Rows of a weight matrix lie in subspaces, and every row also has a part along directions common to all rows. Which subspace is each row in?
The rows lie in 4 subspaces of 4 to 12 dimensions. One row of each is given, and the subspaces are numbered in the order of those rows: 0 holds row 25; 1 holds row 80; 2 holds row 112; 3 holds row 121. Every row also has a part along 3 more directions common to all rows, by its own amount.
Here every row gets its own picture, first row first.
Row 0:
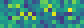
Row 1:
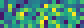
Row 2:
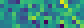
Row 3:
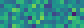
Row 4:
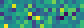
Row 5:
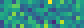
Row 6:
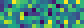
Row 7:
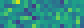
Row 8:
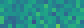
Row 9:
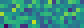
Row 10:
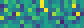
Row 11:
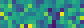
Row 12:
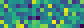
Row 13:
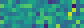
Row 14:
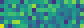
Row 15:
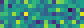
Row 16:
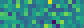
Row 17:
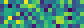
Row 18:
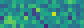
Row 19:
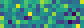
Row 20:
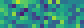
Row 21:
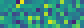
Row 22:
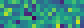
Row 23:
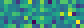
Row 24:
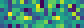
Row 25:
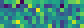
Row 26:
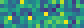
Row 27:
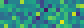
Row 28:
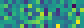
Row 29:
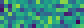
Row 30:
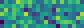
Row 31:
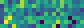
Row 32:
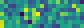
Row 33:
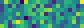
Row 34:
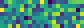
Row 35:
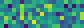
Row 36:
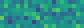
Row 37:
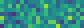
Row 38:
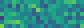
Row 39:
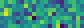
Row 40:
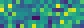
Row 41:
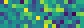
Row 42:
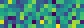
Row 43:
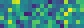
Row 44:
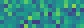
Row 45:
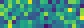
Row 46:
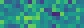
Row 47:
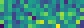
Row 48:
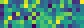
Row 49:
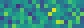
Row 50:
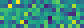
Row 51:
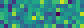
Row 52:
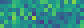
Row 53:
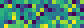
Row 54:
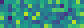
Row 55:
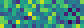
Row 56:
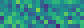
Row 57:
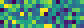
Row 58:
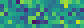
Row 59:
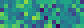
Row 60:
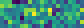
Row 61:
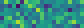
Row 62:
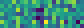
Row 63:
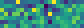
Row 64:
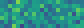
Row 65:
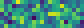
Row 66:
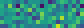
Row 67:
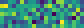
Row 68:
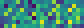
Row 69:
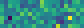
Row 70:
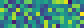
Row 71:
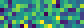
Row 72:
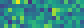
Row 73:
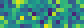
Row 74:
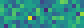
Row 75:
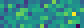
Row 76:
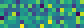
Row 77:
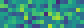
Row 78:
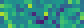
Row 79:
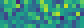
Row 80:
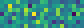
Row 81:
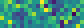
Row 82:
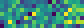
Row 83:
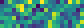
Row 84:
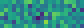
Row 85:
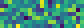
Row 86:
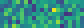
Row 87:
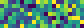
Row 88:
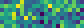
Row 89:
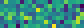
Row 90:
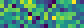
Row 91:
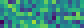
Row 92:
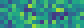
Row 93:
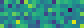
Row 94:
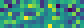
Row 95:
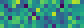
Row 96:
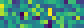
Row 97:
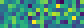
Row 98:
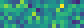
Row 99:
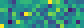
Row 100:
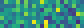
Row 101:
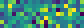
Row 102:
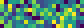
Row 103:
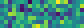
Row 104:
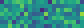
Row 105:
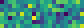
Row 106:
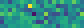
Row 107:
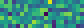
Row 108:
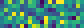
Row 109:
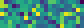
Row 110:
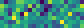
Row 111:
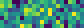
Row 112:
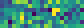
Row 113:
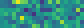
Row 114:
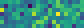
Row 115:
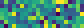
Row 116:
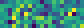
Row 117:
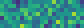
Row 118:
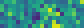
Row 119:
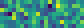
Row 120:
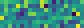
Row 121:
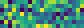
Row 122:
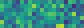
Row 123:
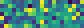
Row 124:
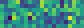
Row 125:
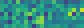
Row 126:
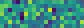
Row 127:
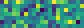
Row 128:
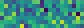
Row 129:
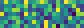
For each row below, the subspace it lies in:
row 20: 2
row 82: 2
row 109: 3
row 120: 2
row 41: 1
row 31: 0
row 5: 3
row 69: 0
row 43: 2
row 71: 3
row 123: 1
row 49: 2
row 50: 1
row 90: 1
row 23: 1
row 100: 1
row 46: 3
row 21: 0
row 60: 2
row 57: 3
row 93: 0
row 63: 1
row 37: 0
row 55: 2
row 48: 0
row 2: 1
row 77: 3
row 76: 1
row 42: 0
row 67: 0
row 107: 3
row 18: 0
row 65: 2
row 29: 3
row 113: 2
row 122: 2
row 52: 0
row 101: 1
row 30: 3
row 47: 0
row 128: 1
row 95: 0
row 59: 3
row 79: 1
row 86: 2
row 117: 2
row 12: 1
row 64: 1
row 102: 1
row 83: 3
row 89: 1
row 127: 3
